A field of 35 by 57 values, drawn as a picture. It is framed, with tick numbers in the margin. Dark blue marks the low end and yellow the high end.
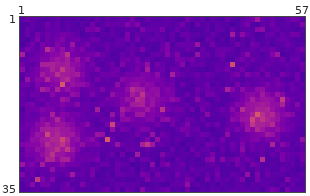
Overall the values sit about 20% of the way up the scale. Four bumps rise from the field. The values are skewed, with a long tail toward high values.
